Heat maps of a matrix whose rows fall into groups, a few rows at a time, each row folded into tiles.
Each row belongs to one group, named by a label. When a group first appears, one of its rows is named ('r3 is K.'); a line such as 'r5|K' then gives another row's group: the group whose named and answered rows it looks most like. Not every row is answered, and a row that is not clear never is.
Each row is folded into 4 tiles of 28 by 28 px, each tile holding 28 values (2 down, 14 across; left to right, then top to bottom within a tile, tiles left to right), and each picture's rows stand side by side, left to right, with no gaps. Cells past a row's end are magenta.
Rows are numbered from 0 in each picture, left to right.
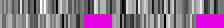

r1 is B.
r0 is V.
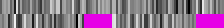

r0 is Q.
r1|Q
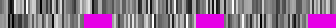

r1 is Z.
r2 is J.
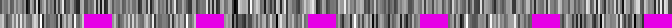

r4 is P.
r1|Z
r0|Z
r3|J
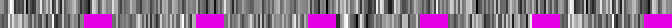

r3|V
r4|J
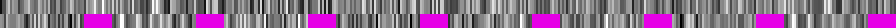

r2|Z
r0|J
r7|V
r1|V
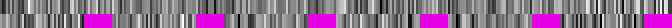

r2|P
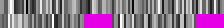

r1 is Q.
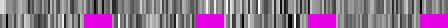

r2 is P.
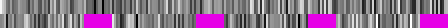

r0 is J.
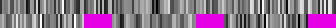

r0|Z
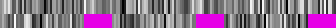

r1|B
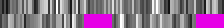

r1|V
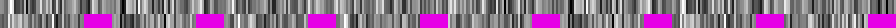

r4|P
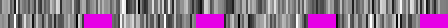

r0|Q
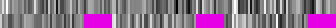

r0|P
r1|Q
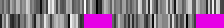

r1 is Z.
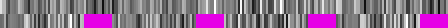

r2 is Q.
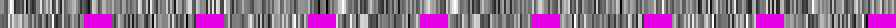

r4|P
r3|P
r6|Z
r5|Q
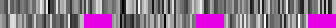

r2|Z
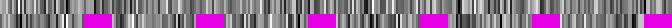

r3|Q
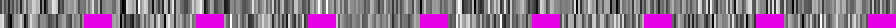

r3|P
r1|B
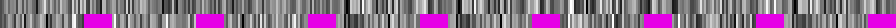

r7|B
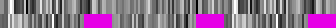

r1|P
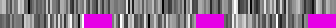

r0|J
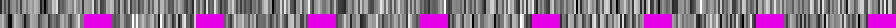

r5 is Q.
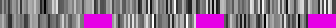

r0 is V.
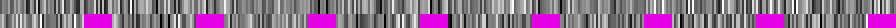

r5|J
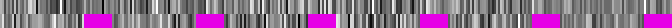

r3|Q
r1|V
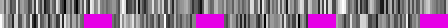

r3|P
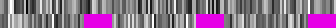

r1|Z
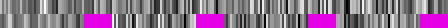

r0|V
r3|B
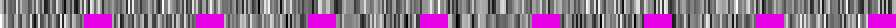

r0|Q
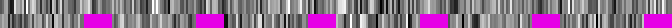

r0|B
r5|J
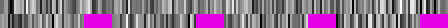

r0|B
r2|J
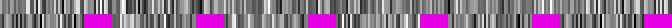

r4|J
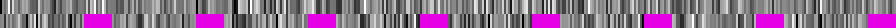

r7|Q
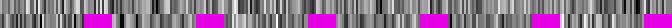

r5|Q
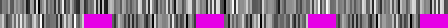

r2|J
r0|Z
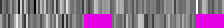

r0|V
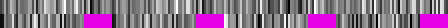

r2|Q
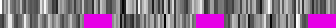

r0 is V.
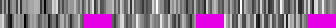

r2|Q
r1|V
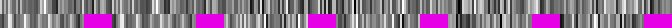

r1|V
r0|V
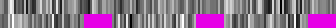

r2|P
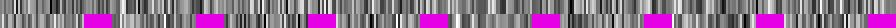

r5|B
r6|P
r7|Q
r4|V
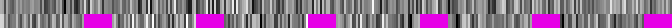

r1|Z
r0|Q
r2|J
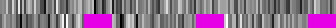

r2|Q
